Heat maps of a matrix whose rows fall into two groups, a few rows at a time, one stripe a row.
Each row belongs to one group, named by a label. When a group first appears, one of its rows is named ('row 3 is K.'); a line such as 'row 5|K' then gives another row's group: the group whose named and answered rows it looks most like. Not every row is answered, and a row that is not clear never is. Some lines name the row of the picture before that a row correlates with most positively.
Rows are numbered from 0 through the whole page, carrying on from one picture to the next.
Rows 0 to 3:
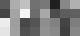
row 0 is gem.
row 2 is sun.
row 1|gem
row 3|sun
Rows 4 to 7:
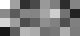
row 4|sun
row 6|sun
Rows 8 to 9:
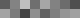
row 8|gem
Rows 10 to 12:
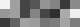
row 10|sun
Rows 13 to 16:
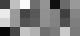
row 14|sun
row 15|sun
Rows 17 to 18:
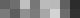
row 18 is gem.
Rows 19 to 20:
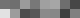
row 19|gem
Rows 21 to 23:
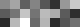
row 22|gem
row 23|gem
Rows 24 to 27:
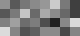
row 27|sun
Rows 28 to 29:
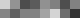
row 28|sun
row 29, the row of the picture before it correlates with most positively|24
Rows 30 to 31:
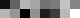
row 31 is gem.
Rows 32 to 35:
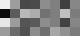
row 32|sun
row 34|sun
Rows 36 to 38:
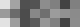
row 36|sun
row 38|sun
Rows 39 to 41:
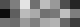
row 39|gem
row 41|gem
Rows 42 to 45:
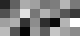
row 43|gem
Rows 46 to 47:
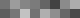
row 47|gem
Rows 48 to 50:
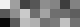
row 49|gem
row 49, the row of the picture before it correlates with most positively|47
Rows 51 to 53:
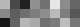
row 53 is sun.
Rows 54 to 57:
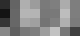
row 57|gem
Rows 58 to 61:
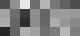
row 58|gem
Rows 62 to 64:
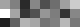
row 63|sun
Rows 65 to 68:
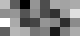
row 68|gem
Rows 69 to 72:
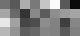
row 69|gem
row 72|sun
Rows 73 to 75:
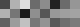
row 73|gem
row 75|gem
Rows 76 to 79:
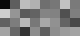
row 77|sun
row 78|gem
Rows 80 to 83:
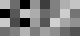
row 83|gem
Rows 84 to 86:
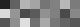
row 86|gem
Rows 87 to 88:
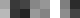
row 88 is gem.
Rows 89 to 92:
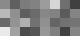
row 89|gem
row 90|sun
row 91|gem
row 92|sun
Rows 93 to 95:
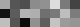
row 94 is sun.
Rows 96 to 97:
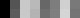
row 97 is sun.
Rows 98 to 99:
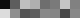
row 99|sun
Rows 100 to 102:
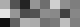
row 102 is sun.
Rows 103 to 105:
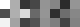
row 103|sun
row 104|gem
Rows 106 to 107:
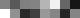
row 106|gem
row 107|sun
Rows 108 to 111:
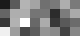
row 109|gem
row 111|sun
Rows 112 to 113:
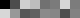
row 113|sun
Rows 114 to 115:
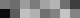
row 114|gem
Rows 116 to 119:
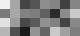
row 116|sun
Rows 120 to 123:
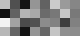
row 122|sun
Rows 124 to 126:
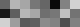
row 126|sun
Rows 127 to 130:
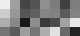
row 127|sun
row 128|sun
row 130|gem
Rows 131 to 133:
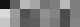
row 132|sun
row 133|sun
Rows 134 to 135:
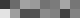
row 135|sun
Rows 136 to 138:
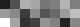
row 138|sun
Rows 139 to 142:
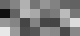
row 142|sun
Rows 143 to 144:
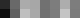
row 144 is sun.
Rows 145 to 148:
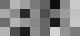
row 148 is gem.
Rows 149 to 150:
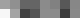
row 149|sun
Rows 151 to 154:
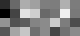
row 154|gem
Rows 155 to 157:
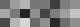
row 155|gem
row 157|gem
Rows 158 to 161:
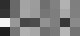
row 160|sun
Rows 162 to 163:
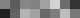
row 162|gem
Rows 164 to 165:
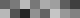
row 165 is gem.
